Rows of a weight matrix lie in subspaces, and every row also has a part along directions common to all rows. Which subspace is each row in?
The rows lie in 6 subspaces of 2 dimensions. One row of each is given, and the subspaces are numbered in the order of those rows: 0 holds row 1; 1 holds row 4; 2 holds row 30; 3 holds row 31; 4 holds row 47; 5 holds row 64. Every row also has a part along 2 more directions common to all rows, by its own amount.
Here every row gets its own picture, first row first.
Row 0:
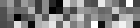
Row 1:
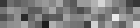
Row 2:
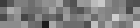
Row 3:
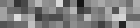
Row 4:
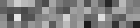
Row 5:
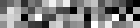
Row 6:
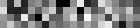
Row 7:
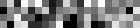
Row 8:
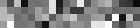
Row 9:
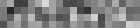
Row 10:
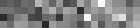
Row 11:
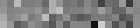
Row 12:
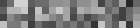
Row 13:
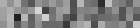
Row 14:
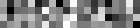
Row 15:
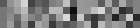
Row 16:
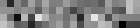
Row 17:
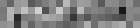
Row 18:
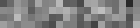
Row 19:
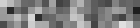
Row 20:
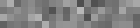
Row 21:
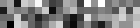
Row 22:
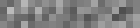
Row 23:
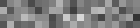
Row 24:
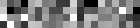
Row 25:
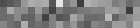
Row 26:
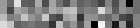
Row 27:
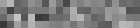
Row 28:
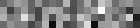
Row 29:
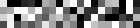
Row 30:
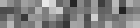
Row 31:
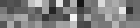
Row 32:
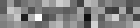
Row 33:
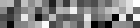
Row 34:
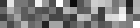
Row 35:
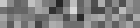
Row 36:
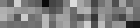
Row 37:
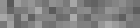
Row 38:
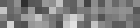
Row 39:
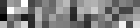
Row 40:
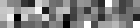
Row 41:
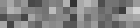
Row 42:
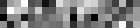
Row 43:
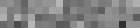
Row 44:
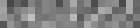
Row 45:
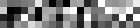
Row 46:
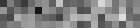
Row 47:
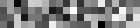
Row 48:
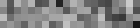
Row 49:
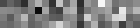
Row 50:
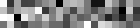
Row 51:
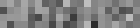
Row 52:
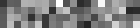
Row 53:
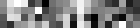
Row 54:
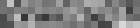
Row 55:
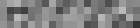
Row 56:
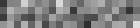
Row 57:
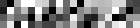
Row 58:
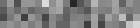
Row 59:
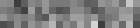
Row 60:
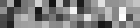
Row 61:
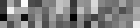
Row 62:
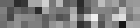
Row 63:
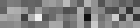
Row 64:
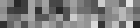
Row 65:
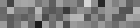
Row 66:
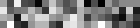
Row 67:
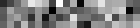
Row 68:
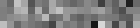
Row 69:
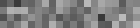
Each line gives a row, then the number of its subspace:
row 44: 1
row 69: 1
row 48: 1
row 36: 2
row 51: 4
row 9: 2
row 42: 2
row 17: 1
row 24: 3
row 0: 5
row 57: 3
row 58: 2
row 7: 4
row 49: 2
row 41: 3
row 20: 0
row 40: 1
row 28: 4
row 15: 4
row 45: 0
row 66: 4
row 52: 3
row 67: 3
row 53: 2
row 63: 0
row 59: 5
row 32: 0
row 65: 3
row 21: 4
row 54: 2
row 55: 1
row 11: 5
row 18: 5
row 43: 5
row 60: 0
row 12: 5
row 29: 1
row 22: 3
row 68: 5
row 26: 5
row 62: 2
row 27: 2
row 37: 3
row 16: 2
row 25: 3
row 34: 1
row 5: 0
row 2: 0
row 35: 4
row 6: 0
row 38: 4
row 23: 4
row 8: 0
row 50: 1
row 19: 2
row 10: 0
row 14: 1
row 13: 1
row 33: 0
